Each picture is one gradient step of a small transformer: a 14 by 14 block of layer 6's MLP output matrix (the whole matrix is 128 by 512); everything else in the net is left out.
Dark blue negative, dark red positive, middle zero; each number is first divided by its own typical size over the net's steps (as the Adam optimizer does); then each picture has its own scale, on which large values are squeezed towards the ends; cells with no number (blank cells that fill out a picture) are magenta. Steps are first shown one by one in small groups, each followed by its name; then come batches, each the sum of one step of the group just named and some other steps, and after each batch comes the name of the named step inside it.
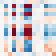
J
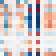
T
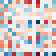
T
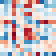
J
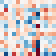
T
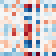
J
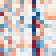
T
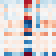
T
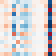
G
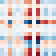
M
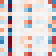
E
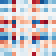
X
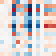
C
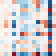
G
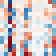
E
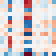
E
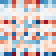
X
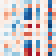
G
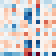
C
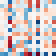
E
